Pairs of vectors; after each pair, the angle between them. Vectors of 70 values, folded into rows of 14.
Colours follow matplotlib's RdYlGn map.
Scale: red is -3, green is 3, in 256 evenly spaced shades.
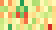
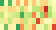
orthogonal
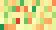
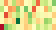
nearly opposite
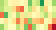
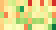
nearly opposite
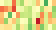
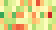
orthogonal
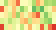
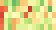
orthogonal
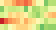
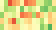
partly aligned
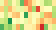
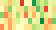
partly opposed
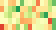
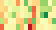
partly aligned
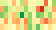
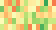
partly opposed
